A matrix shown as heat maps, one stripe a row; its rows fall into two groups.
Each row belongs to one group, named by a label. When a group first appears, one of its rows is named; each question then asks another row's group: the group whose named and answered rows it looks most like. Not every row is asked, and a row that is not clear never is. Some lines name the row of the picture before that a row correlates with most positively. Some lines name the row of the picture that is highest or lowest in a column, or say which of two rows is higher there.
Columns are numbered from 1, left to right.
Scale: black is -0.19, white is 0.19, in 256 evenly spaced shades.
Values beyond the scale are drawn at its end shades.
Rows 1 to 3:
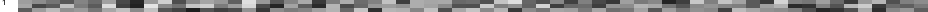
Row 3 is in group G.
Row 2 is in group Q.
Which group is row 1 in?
Q
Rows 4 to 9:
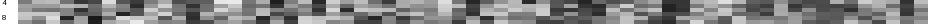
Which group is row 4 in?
Q
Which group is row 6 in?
Q
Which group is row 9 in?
G
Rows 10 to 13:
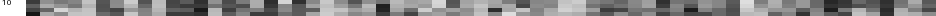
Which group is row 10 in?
G
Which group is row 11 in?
G
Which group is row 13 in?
G
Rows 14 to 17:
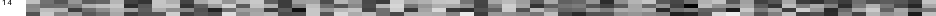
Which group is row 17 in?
Q
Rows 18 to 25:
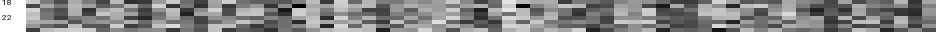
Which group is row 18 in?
Q
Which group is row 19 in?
G
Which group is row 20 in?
Q
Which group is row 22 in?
Q
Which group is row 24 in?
Q
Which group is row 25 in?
G
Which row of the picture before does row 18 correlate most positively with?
17
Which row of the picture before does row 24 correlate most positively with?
17
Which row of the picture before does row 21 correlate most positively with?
14
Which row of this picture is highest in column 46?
24
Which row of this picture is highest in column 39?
19
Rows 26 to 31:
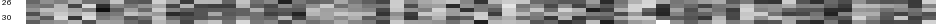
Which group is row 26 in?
Q
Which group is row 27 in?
G
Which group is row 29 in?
G
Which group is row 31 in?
Q
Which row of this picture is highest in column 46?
31
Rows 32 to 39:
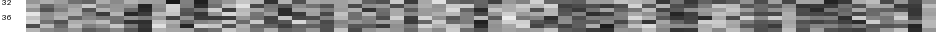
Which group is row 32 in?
G
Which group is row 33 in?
Q
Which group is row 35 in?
Q
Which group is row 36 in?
G
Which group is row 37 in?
Q
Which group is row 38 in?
Q
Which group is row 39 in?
Q
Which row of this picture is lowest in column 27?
33
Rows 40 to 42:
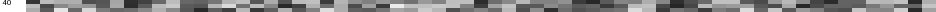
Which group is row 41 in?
Q
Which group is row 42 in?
G
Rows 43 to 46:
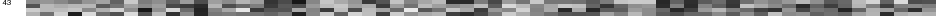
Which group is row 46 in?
G
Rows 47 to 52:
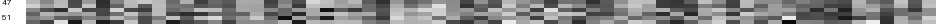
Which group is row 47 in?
G
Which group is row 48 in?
G
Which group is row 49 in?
Q
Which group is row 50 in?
G
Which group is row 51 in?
Q
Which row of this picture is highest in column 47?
50
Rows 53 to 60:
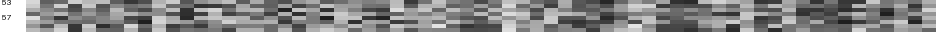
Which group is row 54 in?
G
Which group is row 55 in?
Q
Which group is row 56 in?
G
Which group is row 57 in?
Q
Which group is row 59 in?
G
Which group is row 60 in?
G
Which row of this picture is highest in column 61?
53
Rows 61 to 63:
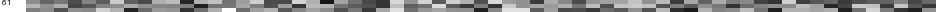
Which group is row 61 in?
Q
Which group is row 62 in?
G
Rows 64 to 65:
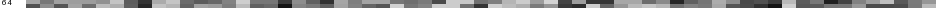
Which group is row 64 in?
Q
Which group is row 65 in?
Q
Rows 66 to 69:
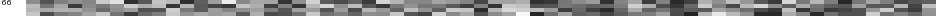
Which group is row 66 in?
Q
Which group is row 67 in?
G
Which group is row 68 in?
Q
